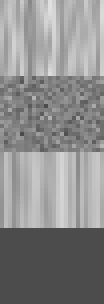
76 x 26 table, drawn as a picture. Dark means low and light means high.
The table splits into 4 rows of 1 panel. Panel 1,1: high, streaked downward. Panel 2,1: middling, fine-grained. Panel 3,1: high, streaked downward. Panel 4,1: low, flat.
